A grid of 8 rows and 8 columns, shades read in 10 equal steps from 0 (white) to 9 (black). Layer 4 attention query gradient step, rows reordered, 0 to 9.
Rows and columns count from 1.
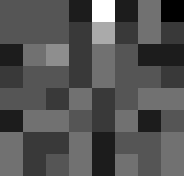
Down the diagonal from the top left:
6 6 4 7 7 5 6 5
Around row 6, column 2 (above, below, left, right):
6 7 8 5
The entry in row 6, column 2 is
5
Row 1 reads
6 6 6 8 0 8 5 9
